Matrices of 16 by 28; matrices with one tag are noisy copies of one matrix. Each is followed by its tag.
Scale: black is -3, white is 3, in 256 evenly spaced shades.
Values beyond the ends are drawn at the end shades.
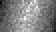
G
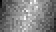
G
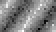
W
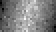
G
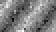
W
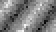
W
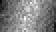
G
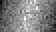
G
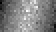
G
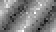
W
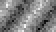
W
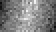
G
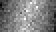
G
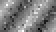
W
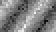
W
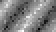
W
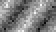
W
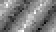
W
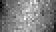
G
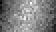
G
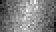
G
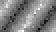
W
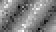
W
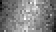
G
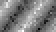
W
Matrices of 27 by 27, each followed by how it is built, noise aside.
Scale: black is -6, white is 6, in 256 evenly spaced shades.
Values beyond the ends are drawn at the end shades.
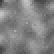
smooth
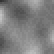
smooth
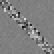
banded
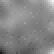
smooth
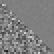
lower triangular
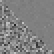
lower triangular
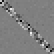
banded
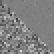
lower triangular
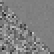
lower triangular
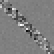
banded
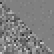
lower triangular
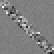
banded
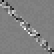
banded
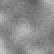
smooth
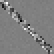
banded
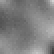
smooth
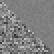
lower triangular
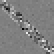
banded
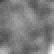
smooth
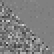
lower triangular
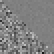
lower triangular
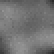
smooth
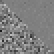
lower triangular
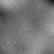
smooth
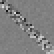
banded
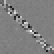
banded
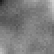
smooth
